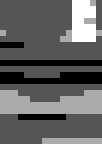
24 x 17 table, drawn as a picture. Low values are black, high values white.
An odd patch, higher than its surroundings, sits in the top right. Values change most from cell to cell in the top right. The top middle is the calmest part. The grain runs across in streaks. On average the colour sits 40% of the way up the scale. The ninth with the highest average is the top right.
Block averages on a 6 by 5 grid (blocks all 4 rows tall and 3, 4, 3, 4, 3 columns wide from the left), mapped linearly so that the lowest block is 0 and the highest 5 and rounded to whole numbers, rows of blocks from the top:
2 2 2 5 5 / 1 1 2 5 5 / 1 1 1 1 1 / 1 1 1 0 1 / 4 3 2 4 4 / 2 2 2 2 2
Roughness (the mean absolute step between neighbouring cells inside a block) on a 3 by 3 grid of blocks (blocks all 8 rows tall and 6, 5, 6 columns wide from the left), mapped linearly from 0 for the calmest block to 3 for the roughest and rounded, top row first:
003
222
121
